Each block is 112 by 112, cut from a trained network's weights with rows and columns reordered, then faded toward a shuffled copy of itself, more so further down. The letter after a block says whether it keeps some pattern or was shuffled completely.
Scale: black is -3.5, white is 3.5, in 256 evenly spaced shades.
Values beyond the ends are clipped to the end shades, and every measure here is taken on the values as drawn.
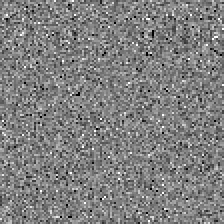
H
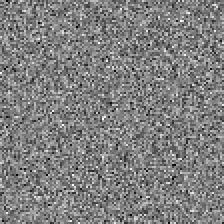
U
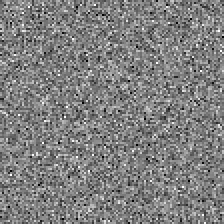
U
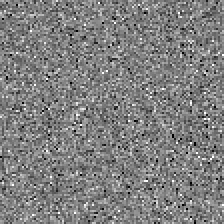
H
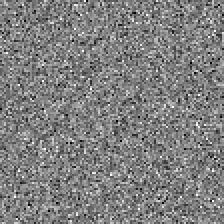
U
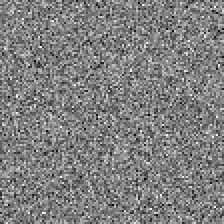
U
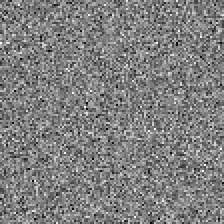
U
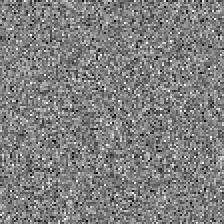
H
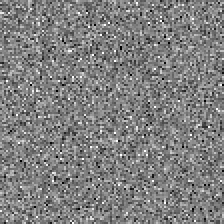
U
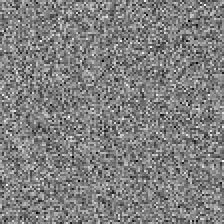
U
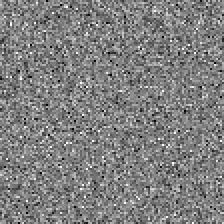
H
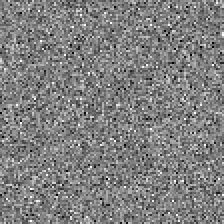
H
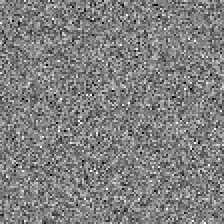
U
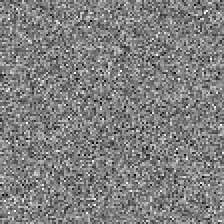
H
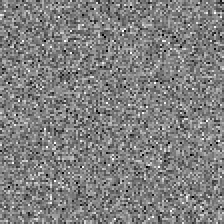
U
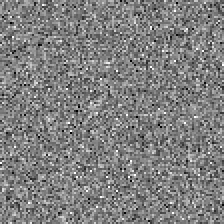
U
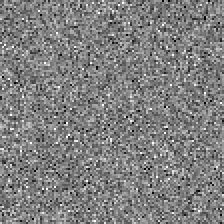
U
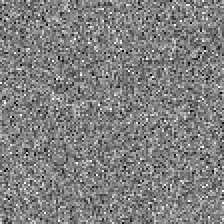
U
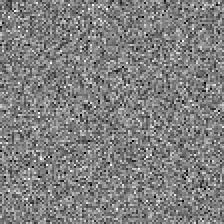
H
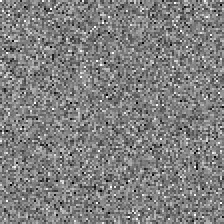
U
